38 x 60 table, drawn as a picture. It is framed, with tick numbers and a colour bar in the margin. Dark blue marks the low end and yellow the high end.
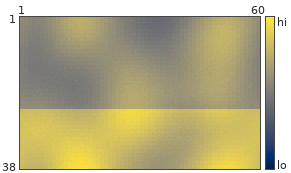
The bottom part is higher, past a seam about 60% of the way down. The bottom left is the ninth with the highest average. Overall the values sit about 70% of the way up the scale.
